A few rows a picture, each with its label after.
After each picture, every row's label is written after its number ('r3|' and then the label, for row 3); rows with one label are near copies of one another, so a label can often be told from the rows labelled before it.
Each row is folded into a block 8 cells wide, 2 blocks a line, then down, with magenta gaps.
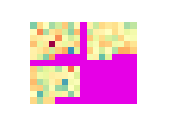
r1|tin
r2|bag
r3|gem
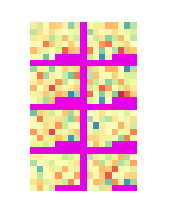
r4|bag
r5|bag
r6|tin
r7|bag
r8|tin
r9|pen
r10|pen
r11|tin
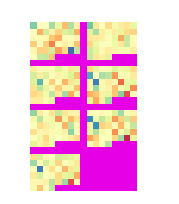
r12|tin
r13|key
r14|pen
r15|pen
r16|key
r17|pen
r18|pen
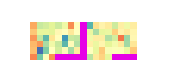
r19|gem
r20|key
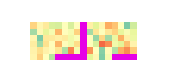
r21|pen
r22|bag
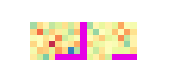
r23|tin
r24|key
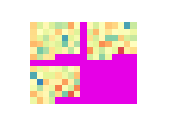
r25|gem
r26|bag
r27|pen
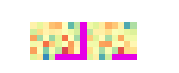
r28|bag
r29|bag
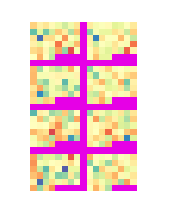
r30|pen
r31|pen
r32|gem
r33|key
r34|tin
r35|tin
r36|gem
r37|pen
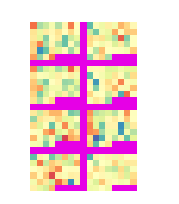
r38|gem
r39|key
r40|gem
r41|pen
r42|bag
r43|gem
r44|tin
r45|key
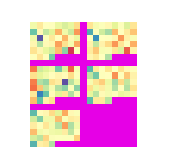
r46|pen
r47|pen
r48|gem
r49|key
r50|key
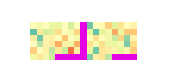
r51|pen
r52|key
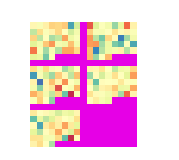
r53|bag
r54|gem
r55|pen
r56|pen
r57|pen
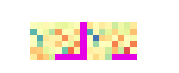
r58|pen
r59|pen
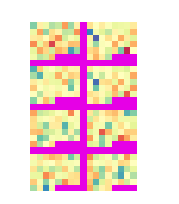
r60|tin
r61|pen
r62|key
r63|pen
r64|gem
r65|bag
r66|bag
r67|gem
